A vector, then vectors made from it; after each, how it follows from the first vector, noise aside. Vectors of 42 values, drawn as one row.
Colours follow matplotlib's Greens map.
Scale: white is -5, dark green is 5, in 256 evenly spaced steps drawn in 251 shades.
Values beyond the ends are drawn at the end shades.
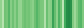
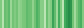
copied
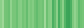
shrunk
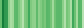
wrapped around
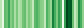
scaled up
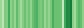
copied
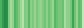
wrapped around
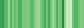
negated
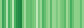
wrapped around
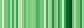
scaled up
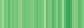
shrunk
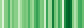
scaled up
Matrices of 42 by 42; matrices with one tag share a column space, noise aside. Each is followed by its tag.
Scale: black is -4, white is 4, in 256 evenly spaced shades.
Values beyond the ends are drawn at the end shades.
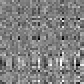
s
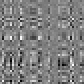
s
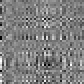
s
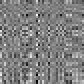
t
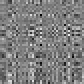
t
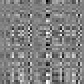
t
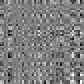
t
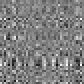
s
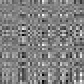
t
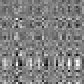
s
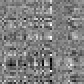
s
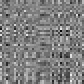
t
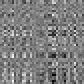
t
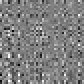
t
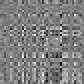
t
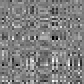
s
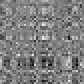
s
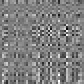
t
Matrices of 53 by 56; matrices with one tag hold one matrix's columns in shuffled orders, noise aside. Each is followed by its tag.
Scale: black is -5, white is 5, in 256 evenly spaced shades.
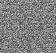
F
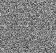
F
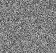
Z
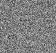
Z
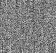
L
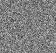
Z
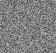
Z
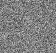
Z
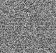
F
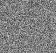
Z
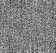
L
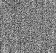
L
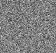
Z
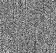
L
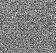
F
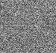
F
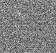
F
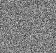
Z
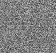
F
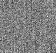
L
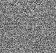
F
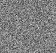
Z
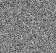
Z
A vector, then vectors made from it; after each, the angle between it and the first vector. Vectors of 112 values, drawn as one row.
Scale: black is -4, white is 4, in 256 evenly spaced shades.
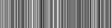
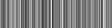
orthogonal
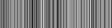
nearly opposite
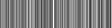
partly aligned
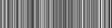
partly opposed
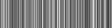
partly aligned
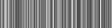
partly aligned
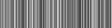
nearly parallel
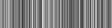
partly aligned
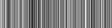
partly opposed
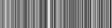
partly aligned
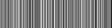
partly opposed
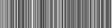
nearly parallel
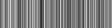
partly aligned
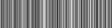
partly opposed
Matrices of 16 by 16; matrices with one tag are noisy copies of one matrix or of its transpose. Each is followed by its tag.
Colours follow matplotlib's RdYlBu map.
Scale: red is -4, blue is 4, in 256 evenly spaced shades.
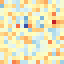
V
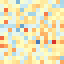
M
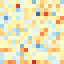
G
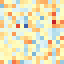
V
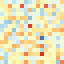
M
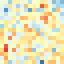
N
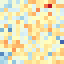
N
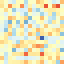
M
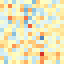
M
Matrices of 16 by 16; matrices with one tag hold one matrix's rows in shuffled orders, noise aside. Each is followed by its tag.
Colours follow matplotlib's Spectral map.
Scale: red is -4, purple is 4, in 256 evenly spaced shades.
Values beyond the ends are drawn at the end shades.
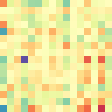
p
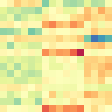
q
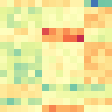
q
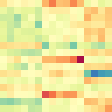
q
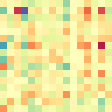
p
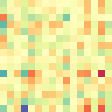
p
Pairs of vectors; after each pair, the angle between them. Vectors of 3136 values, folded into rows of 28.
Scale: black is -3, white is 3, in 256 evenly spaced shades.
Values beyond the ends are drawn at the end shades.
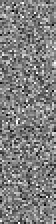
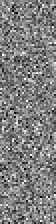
partly aligned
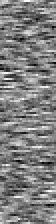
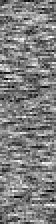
nearly opposite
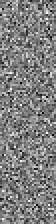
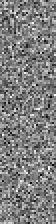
orthogonal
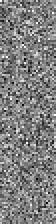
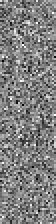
nearly parallel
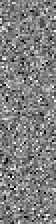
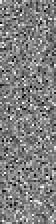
orthogonal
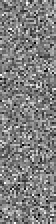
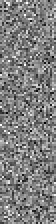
partly aligned
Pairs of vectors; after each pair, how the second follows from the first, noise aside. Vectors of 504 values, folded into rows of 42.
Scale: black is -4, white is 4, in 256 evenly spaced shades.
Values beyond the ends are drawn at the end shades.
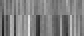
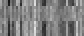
wrapped around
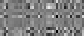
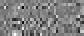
wrapped around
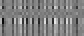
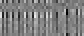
wrapped around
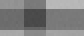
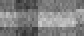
wrapped around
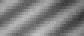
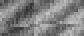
wrapped around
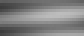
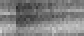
wrapped around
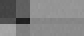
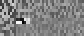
sign-scrambled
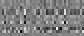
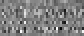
sign-scrambled
